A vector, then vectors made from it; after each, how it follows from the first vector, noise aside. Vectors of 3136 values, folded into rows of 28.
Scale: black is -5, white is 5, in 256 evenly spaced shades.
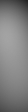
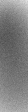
negated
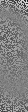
sign-scrambled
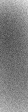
negated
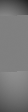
partly zeroed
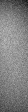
copied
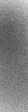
negated
